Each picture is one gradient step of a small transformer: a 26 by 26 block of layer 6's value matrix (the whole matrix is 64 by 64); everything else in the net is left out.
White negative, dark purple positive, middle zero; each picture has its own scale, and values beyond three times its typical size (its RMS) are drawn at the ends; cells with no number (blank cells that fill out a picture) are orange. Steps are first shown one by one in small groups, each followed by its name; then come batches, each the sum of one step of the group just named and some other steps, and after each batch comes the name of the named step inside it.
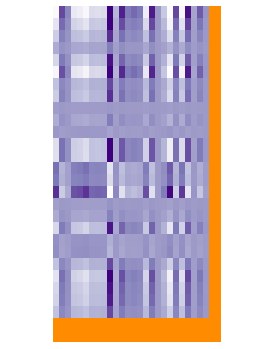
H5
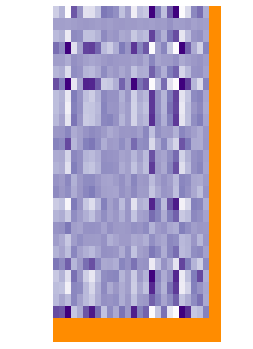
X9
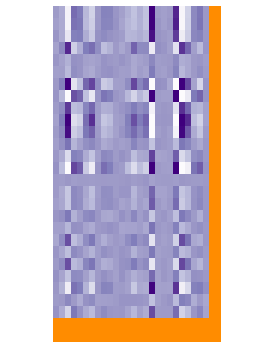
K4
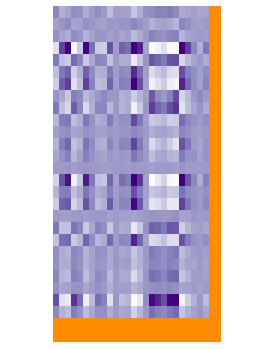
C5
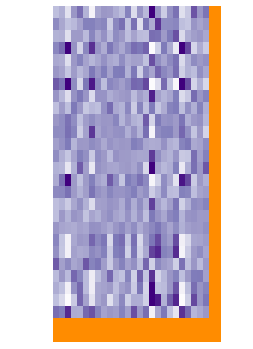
X9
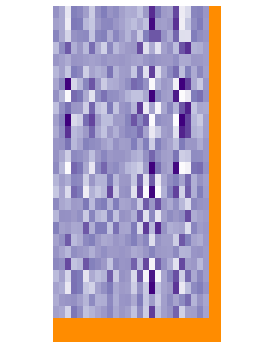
K4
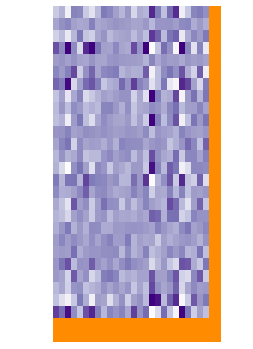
X9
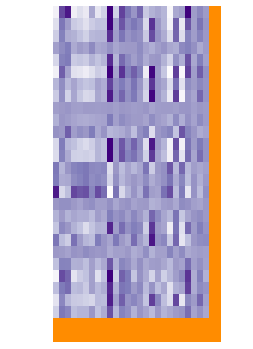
H5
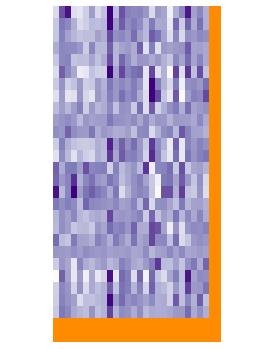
H5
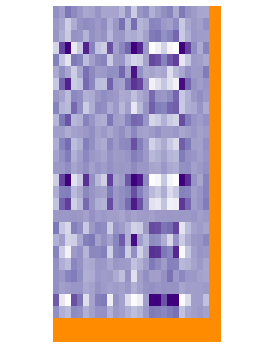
C5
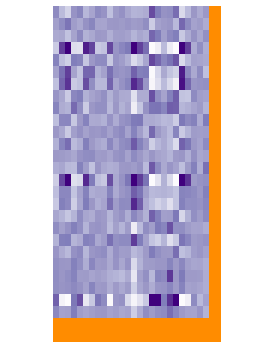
C5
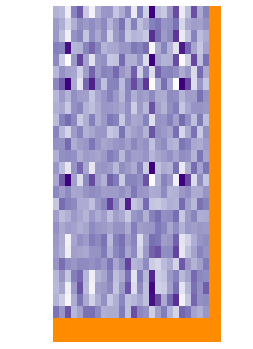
X9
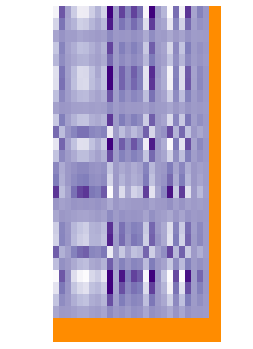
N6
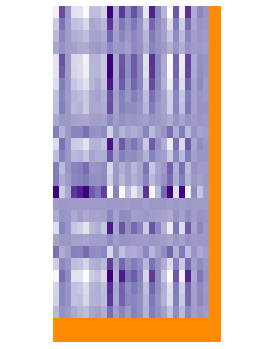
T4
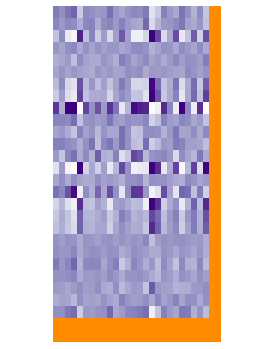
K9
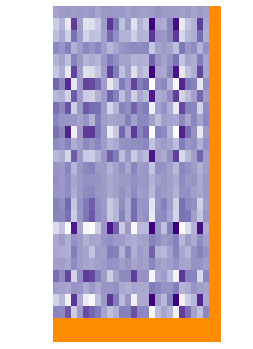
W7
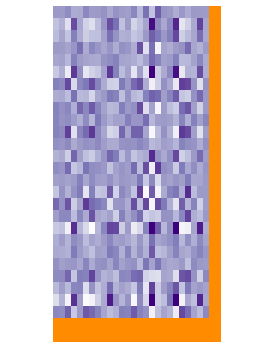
W7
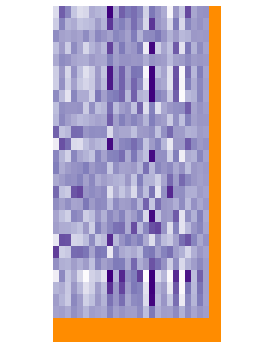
N6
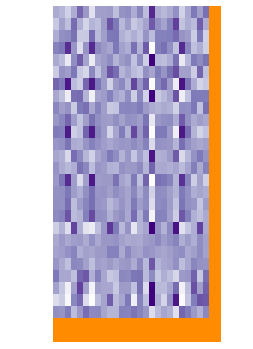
W7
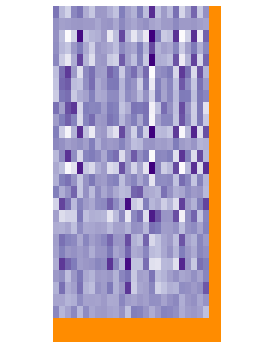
K9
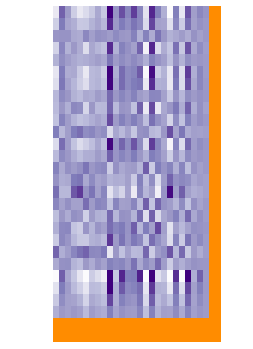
N6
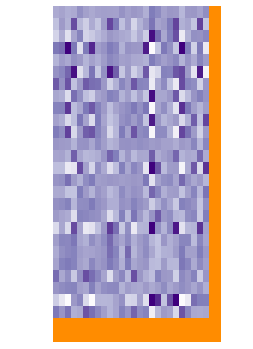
W7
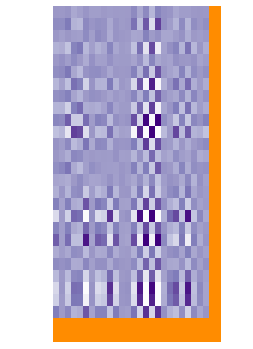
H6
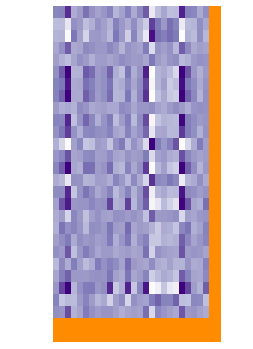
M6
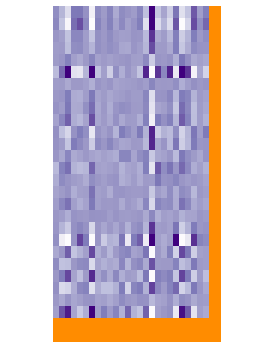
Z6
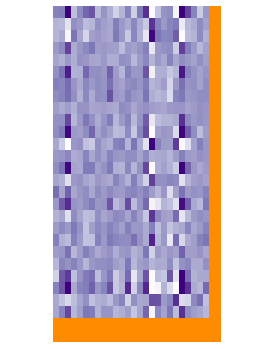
M6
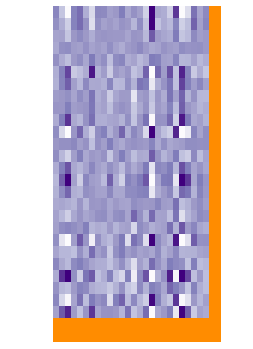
Z6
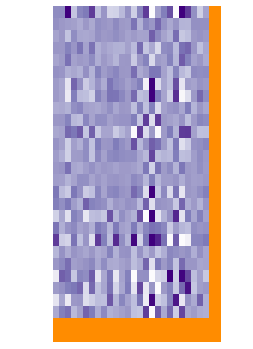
H6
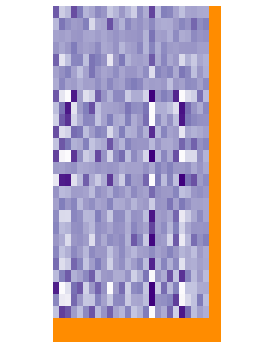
Z6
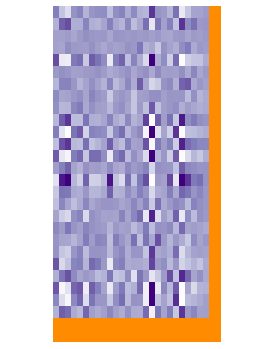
H6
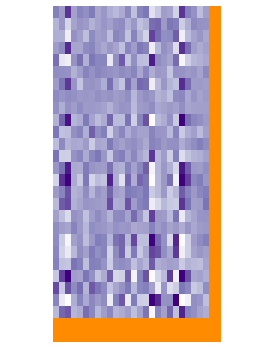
M6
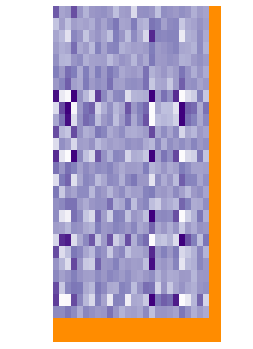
M6
